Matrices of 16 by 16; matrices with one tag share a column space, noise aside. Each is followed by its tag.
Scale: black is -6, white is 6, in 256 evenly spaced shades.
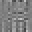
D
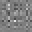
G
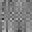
D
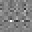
G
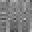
D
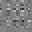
G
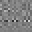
G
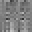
D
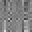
D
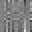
D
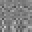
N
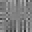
D
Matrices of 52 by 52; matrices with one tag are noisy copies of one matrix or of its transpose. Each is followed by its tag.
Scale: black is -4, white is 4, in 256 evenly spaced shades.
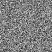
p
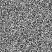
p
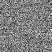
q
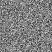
p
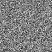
p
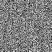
q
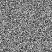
p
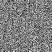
q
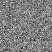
p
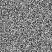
p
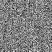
q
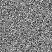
p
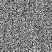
q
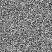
p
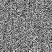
q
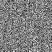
q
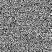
q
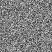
p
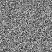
p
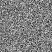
p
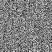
q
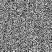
q
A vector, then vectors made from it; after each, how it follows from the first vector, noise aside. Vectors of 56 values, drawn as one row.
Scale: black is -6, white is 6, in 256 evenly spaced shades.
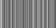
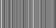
partly zeroed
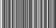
scaled up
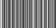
scaled up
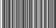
scaled up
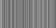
shrunk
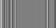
partly zeroed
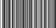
scaled up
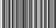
scaled up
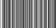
scaled up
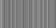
shrunk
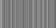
shrunk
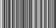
scaled up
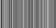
sign-scrambled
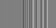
partly zeroed
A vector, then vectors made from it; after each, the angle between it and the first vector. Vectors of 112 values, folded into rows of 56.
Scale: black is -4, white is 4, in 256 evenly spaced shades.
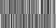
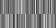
orthogonal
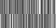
nearly parallel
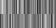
partly opposed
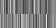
orthogonal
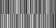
partly opposed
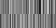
nearly opposite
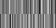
nearly opposite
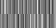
orthogonal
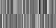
partly opposed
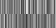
partly aligned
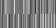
orthogonal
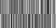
nearly parallel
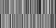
nearly opposite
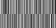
partly opposed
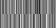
partly opposed
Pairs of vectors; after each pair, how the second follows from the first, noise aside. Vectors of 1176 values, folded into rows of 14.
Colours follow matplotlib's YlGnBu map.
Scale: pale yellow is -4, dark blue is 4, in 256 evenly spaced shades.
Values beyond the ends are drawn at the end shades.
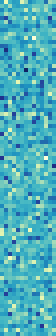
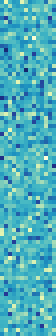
copied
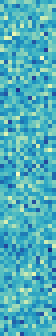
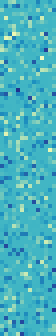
partly zeroed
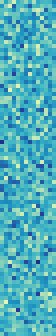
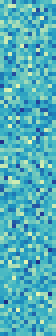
sign-scrambled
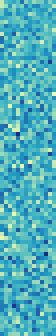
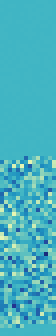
partly zeroed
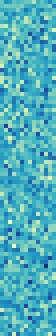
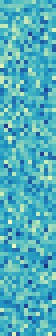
copied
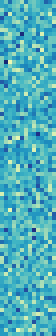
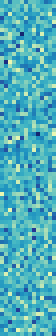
copied
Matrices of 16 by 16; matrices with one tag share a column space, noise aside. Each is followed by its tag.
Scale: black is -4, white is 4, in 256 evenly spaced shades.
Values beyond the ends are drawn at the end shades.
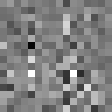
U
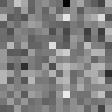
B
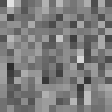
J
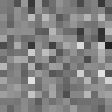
B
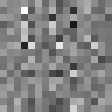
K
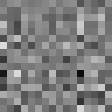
U
